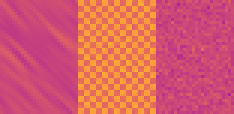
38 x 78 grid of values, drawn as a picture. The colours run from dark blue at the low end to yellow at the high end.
The table splits into one row of 3 panels. Panel 1,1: middling, slanting down to the right, faint in contrast. Panel 1,2: high, checkered. Panel 1,3: middling, fine-grained, faint in contrast.
